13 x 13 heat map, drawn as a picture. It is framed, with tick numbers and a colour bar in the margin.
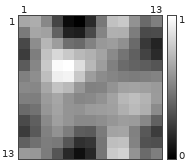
No single row or column stands out from its neighbours. The field is mottled with small blotches. No lone cell stands out from its neighbours. On average the colour sits 50% of the way up the scale.
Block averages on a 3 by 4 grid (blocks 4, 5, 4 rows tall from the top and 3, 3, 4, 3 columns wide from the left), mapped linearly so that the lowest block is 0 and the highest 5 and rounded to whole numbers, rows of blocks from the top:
3 1 3 0 / 3 5 3 3 / 1 1 3 1
